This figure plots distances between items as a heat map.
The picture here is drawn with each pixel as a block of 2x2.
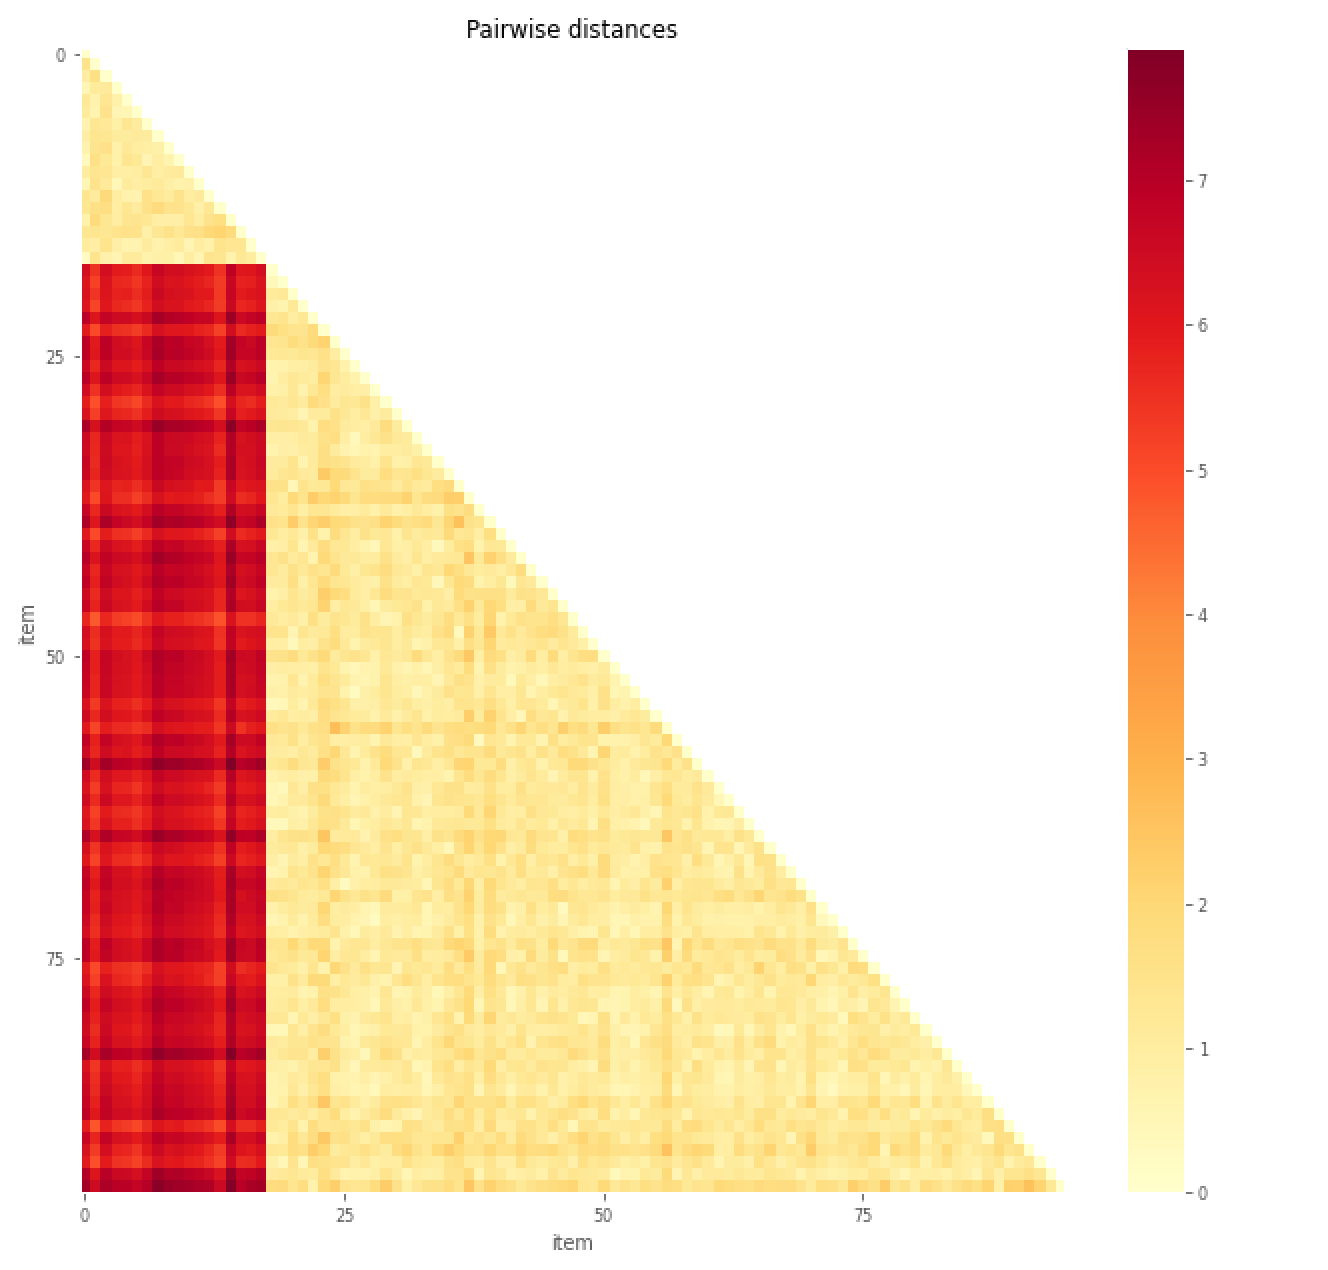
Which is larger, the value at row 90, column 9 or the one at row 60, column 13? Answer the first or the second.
the first
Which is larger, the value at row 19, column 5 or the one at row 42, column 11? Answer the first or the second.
the second
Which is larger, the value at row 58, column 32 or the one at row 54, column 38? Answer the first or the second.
the second
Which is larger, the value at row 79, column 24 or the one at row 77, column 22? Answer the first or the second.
the second
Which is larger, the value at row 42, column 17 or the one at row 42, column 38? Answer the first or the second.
the first
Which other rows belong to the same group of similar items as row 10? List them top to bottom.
0, 1, 2, 3, 4, 5, 6, 7, 8, 9, 11, 12, 13, 14, 15, 16, 17
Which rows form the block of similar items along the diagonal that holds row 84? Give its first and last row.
18 to 94
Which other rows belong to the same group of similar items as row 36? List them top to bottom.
18, 19, 20, 21, 22, 23, 24, 25, 26, 27, 28, 29, 30, 31, 32, 33, 34, 35, 37, 38, 39, 40, 41, 42, 43, 44, 45, 46, 47, 48, 49, 50, 51, 52, 53, 54, 55, 56, 57, 58, 59, 60, 61, 62, 63, 64, 65, 66, 67, 68, 69, 70, 71, 72, 73, 74, 75, 76, 77, 78, 79, 80, 81, 82, 83, 84, 85, 86, 87, 88, 89, 90, 91, 92, 93, 94
